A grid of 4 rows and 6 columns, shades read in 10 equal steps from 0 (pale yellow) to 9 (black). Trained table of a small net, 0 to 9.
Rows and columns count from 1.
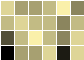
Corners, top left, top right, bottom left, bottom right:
1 4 9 1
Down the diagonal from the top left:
1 1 0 1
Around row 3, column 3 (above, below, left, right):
2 3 2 2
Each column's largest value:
9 3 3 2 8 4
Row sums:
13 13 15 25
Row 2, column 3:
2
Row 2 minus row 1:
1 -2 -1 0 4 -2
